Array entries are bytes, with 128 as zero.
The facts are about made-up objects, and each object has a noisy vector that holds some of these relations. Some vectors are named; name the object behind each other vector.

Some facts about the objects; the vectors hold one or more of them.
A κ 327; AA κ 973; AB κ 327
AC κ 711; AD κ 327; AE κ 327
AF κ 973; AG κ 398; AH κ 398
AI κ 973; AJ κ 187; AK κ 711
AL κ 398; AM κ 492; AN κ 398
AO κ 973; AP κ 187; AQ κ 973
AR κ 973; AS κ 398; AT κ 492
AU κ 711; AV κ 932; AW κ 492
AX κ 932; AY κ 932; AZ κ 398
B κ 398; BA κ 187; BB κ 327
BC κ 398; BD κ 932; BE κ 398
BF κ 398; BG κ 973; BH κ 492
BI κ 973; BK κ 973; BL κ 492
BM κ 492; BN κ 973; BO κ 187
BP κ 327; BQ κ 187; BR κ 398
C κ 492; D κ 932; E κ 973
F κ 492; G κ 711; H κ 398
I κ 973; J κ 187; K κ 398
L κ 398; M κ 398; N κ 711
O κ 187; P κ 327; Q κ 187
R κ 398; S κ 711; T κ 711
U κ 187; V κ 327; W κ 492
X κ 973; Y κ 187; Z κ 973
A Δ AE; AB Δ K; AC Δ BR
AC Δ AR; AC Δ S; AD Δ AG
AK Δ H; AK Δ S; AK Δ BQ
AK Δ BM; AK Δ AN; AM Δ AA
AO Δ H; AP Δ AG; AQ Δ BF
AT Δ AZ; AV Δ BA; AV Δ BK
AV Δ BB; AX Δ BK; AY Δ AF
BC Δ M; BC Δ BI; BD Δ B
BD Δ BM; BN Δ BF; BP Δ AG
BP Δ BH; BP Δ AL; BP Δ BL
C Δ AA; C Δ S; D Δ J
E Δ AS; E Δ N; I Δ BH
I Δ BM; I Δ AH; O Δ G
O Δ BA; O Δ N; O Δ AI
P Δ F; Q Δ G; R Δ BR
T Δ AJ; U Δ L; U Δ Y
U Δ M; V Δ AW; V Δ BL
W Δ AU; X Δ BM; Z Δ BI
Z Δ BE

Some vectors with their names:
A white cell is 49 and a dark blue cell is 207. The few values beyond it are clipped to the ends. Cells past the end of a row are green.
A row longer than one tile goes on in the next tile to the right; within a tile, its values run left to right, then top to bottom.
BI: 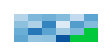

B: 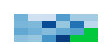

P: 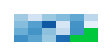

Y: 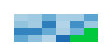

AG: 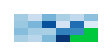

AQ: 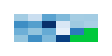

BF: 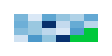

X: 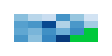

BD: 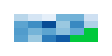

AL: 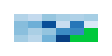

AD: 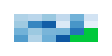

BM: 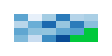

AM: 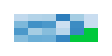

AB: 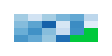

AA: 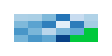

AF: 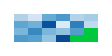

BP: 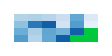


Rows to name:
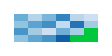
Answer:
S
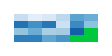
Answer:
AV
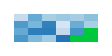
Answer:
Z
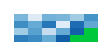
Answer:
BK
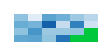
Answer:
AU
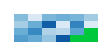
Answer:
AE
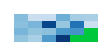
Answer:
AH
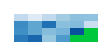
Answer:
O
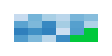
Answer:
U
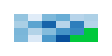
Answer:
BH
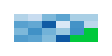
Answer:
BG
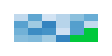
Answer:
BC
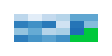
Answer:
AX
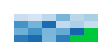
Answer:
E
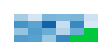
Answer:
T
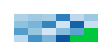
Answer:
BR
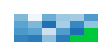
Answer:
BA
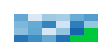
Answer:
BB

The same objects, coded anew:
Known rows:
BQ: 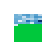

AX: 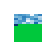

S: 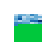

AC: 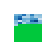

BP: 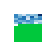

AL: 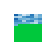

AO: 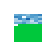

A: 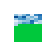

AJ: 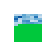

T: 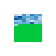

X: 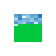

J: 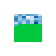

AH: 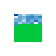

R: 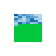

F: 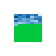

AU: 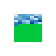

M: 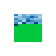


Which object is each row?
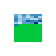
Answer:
Y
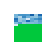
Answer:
AP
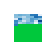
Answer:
BM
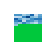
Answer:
AG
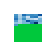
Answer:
U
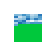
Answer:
E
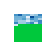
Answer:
BD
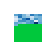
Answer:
AF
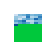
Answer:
AI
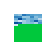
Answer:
AK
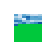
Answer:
AS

